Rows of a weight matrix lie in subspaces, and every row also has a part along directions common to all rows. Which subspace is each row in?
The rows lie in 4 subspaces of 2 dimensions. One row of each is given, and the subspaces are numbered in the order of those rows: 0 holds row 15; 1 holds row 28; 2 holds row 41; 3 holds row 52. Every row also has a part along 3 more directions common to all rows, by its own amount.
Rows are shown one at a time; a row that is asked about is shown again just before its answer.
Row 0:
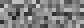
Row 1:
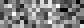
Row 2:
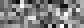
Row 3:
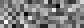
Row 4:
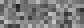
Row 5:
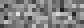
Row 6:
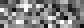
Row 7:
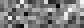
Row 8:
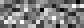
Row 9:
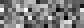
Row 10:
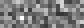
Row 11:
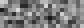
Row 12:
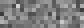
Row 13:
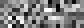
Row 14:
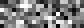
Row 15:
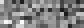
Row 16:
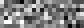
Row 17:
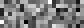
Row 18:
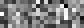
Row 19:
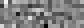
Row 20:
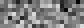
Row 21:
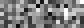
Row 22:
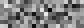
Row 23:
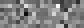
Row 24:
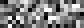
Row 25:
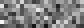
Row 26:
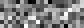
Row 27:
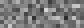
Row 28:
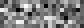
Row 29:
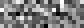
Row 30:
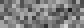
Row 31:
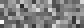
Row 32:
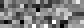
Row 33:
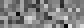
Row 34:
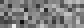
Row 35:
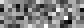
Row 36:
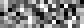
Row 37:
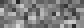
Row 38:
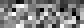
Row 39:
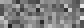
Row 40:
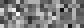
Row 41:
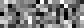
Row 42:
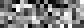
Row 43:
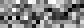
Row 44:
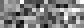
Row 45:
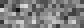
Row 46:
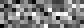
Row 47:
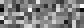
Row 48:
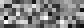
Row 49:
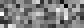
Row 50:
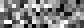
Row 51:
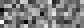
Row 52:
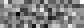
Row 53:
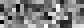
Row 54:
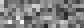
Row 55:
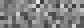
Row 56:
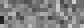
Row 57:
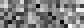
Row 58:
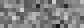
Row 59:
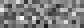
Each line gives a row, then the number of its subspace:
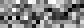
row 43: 3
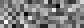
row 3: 3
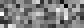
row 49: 2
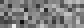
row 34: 3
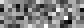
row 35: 1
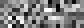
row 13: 3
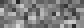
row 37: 1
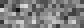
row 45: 1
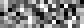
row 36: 2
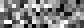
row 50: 0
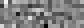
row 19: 3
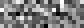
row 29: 3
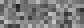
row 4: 1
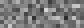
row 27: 3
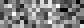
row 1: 0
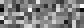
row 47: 1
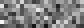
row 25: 0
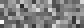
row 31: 0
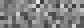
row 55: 2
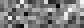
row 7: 3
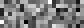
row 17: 0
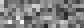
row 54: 0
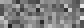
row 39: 2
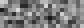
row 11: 1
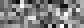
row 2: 1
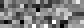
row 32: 0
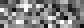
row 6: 1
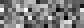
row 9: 1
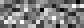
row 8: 3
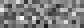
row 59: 0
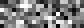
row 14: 1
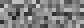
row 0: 3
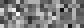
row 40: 2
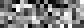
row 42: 1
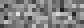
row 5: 3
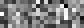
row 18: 2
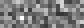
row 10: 3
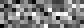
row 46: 3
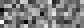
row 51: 0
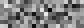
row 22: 3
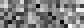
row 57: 2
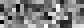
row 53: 1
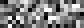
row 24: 3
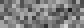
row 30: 1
